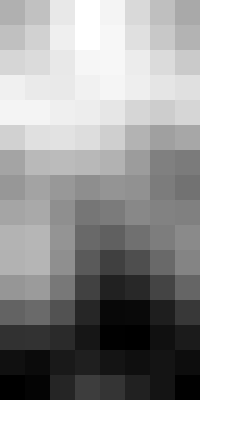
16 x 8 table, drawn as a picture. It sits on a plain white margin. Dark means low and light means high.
The top middle is the smoothest part. The top middle is the ninth with the highest average. No lone cell stands out from its neighbours. No regular stripes run through it. There is an overall slope up to the top.
